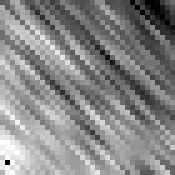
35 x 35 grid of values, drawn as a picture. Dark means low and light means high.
The histogram is bell-shaped. One lone cell stands out, far lower than its neighbours. The field climbs toward the bottom left. Streaks slant down to the right.
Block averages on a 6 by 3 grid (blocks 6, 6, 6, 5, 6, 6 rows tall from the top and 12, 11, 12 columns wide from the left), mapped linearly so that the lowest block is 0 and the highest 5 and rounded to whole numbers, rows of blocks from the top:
220 / 421 / 322 / 422 / 433 / 543
